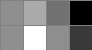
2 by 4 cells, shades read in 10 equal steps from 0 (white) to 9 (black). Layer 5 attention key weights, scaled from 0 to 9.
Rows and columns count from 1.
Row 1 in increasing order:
3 4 5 9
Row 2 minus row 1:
0 -3 -1 -2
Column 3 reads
5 4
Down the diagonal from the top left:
4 0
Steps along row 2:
down up up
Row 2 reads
4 0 4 7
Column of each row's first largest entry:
4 4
